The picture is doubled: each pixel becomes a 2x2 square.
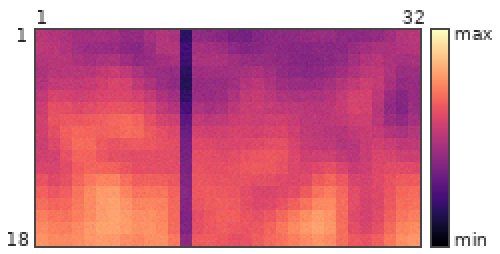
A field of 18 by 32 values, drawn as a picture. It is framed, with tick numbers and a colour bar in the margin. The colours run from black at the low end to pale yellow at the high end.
Column 13 differs from the columns beside it. The bottom left is the ninth with the highest average. The ninth with the lowest average is the top middle. The field climbs toward the bottom.
